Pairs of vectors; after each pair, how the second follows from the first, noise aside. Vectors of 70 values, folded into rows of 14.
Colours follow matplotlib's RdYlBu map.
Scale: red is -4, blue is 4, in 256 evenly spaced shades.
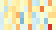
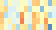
negated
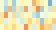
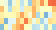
shuffled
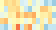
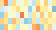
shuffled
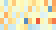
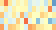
negated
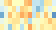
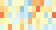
negated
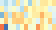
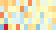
negated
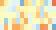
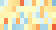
negated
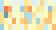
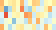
negated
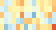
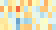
shuffled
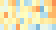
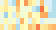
negated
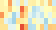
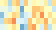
negated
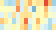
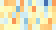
negated
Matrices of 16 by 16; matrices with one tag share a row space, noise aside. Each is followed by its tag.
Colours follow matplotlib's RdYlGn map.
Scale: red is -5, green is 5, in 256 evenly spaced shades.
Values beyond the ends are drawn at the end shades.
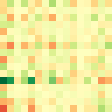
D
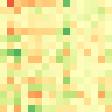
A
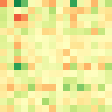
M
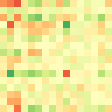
A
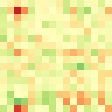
M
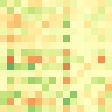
A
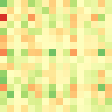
D
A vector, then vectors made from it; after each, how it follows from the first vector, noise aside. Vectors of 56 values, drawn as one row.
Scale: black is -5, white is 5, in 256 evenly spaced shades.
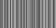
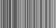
sign-scrambled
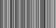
sign-scrambled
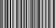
scaled up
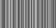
wrapped around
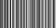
scaled up
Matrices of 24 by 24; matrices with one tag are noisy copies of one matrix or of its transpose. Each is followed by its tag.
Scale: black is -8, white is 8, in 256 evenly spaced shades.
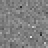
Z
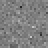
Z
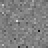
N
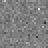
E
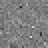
Z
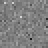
N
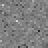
N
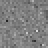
Z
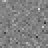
E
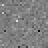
N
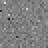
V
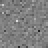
N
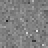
Z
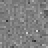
Z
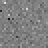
V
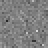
Z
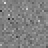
V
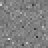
E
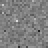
N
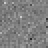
N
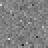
E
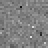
Z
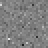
E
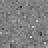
Z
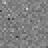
V
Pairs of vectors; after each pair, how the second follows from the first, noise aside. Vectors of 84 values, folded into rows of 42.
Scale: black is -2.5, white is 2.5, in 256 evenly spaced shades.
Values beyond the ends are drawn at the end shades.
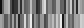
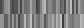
shrunk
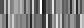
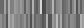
shrunk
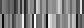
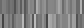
shrunk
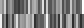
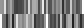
copied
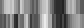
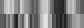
copied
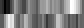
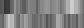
shrunk
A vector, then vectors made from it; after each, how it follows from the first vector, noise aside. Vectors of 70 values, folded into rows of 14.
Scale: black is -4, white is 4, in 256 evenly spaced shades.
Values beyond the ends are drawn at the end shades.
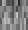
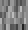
wrapped around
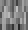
wrapped around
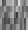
negated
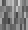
negated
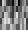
scaled up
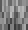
reversed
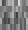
negated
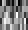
scaled up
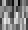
scaled up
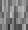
reversed
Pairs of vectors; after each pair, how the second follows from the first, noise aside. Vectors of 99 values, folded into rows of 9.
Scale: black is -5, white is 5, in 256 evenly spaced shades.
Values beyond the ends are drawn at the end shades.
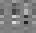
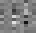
copied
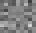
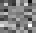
scaled up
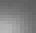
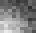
scaled up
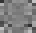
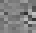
wrapped around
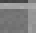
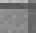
negated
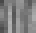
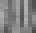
reversed
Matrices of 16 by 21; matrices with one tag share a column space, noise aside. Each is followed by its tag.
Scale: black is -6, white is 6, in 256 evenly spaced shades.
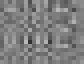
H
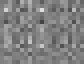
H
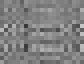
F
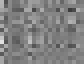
H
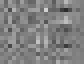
H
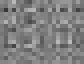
H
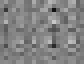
H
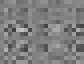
F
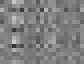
H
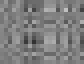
H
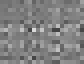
F
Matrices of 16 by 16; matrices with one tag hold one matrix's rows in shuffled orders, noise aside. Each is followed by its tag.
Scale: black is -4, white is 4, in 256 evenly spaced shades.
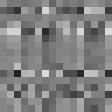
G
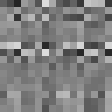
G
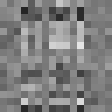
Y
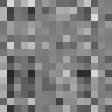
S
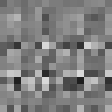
G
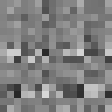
G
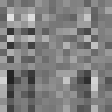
S
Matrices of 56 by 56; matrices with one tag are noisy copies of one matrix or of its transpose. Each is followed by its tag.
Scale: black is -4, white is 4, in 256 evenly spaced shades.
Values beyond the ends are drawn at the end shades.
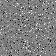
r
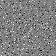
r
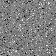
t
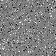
t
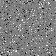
t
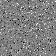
r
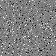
r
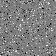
t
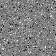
t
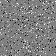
r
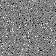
r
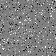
t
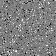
t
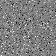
r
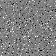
r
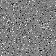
r
